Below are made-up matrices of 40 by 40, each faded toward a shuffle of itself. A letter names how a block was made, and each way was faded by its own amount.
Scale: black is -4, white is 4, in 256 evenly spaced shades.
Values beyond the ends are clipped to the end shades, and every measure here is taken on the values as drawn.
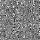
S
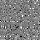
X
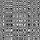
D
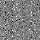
S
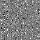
S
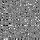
X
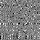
X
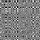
D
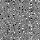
S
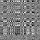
D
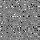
X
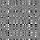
D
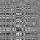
D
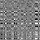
D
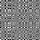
D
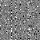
S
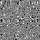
X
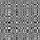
D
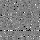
X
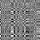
D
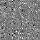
S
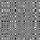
D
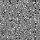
S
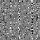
S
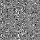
S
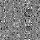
S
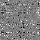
X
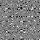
X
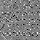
X
